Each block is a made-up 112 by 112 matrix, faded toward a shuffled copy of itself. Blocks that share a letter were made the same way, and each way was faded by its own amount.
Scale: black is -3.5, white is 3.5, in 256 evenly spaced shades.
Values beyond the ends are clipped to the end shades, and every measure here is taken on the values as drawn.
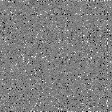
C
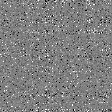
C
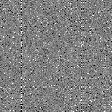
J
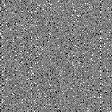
J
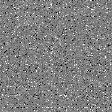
C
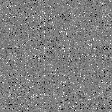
C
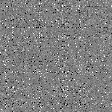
C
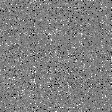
C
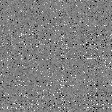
C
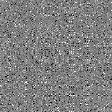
J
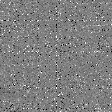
C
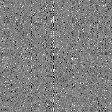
J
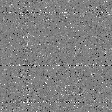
C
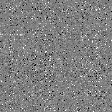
C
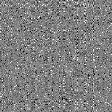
J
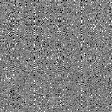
J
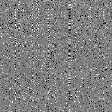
J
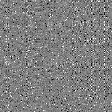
J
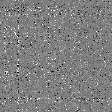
C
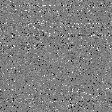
C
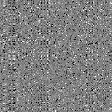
J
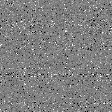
C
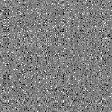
J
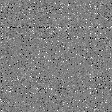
C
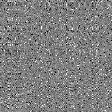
J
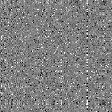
J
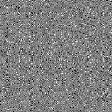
J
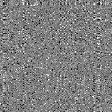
J
